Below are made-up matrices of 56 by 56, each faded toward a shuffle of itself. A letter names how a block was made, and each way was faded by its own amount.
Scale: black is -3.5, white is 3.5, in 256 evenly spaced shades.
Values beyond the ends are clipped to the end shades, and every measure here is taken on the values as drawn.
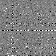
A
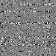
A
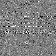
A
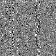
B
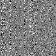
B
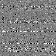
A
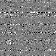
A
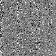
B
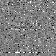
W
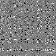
A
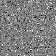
W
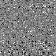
W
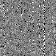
B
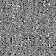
W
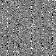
B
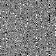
B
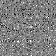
W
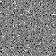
W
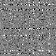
A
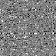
W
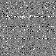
A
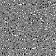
W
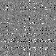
A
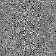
B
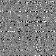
A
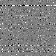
A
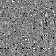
W
